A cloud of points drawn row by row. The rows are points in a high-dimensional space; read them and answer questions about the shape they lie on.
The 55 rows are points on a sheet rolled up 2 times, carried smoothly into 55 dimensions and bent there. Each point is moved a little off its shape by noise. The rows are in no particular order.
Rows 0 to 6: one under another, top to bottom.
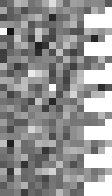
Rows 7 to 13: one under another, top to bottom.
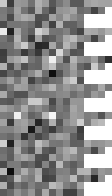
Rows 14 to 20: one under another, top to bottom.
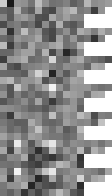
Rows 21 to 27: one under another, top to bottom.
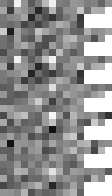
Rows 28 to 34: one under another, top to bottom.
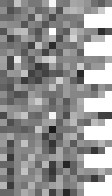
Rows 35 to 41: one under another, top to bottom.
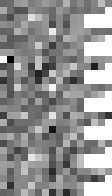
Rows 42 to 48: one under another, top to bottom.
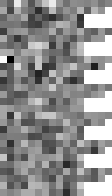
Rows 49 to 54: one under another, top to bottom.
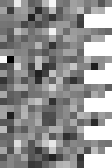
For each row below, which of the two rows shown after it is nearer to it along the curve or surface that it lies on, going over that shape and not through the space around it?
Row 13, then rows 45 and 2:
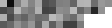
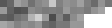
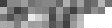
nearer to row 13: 2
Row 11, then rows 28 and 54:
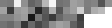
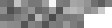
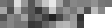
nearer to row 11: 54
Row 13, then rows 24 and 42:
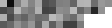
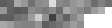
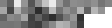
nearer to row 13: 24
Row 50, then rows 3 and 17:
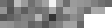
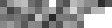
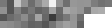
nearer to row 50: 17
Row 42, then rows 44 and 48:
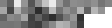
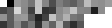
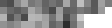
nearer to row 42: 44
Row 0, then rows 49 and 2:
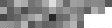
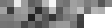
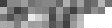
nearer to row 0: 2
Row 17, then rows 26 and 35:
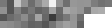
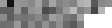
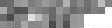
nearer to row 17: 35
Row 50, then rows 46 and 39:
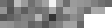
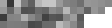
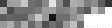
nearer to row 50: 46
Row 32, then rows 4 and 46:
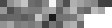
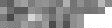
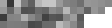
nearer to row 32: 46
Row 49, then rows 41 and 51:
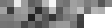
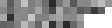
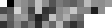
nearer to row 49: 51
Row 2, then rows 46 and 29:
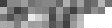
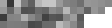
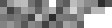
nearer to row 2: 29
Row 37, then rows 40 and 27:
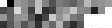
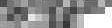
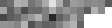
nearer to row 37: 40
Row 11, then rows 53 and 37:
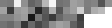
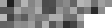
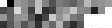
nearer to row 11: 37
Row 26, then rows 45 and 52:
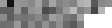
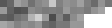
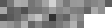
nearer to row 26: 45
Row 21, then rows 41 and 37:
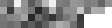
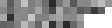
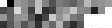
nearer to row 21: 37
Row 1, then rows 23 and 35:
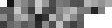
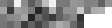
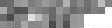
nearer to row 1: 23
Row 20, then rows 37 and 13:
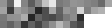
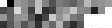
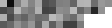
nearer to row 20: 37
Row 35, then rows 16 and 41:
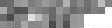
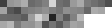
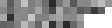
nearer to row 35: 41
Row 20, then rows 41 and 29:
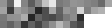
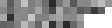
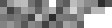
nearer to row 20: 29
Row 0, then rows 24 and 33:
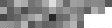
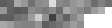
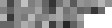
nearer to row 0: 24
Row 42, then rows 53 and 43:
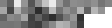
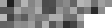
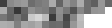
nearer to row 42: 43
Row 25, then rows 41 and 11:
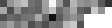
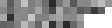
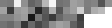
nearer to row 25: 11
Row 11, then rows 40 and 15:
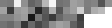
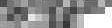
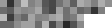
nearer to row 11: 40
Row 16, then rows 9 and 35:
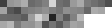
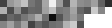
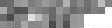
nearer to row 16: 9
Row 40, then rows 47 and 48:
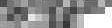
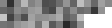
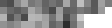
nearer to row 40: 48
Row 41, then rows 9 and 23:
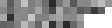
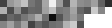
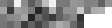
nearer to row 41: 9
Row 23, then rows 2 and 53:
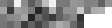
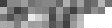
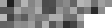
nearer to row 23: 2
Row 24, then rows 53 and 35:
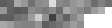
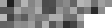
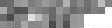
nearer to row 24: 35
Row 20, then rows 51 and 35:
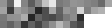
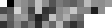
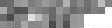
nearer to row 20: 51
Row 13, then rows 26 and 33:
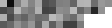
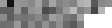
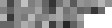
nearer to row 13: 33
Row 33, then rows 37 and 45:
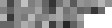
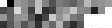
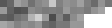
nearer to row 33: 45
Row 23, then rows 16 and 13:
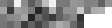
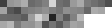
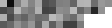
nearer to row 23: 16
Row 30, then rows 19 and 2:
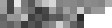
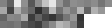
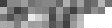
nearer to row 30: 19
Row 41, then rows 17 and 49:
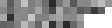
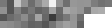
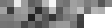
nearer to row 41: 17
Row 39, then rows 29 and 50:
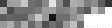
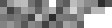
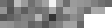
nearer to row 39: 29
